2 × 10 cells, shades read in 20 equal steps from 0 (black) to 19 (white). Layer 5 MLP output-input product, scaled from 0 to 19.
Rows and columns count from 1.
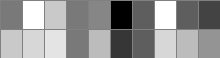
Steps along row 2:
up up down up down up up down down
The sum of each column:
24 35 32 18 24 4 14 35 21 16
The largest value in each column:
15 19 17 9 14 4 7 19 14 11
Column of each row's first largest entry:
2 3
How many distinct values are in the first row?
7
